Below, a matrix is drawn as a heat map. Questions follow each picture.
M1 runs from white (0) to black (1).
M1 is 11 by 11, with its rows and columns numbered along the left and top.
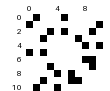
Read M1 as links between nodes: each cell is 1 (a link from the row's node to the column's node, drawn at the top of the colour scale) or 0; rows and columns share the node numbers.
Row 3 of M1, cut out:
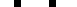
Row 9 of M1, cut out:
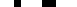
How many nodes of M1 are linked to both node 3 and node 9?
2
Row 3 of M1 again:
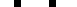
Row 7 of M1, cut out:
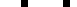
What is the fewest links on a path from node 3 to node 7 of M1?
1
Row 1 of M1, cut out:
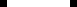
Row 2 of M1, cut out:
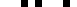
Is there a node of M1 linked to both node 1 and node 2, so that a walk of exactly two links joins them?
no
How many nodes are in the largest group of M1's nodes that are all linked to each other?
2
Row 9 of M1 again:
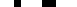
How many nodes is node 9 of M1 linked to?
3
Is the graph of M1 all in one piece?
yes
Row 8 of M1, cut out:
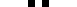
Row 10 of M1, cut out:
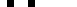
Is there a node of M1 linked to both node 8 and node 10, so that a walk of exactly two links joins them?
yes
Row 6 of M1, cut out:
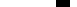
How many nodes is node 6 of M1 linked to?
2
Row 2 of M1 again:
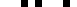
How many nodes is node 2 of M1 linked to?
3
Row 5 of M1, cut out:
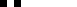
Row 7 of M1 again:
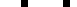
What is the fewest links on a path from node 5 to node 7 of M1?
3
